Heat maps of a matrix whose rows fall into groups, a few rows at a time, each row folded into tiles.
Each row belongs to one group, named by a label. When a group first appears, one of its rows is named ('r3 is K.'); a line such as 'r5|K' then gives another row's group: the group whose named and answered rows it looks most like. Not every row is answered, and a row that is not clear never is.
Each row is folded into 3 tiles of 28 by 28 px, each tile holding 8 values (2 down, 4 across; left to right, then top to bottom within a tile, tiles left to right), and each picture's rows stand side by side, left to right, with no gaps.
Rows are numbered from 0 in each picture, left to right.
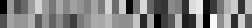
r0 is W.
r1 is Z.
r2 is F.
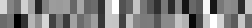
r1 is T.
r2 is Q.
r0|F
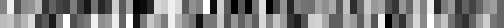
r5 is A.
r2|Z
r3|A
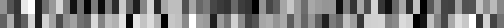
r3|W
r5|Q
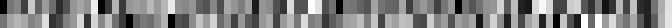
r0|W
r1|A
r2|F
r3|Q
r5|A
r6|W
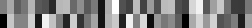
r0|F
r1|T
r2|T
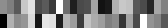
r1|W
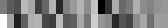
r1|A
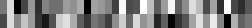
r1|Q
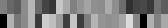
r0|F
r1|Z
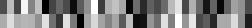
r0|Z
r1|Z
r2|A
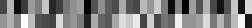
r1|Q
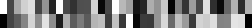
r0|F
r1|W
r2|Q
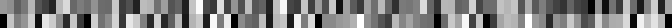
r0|F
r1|F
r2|T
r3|T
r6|Z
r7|Q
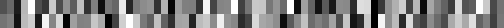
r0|T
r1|Q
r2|Q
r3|Z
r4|F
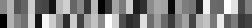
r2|Q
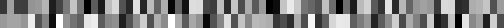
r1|T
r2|T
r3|W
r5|F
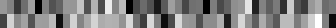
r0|A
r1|Z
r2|A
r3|Q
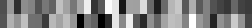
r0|A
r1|F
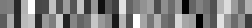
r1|Q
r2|A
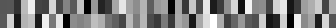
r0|T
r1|W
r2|Q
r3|F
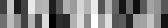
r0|W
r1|A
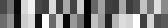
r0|T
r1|Q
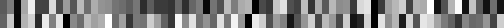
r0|T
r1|Z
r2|A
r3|T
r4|F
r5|Z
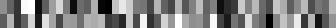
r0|F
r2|W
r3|T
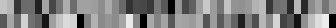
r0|A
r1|Z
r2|W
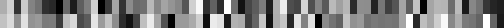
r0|Z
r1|A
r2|F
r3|T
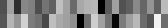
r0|A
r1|A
